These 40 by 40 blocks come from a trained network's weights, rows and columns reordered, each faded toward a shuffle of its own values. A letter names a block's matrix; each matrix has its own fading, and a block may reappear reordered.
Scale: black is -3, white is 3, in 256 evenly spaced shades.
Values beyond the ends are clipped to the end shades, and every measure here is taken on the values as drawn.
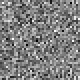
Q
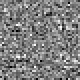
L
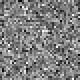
Q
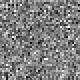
Q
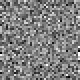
Q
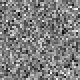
Q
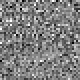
L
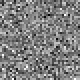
Q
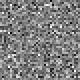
L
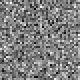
Q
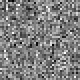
L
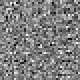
L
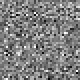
L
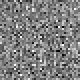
L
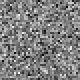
Q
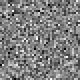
Q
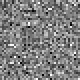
L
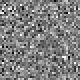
L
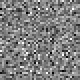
L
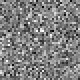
Q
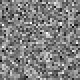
Q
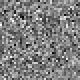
Q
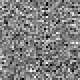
L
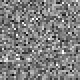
Q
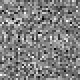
L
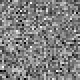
Q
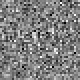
L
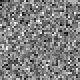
Q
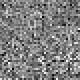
L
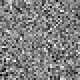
Q
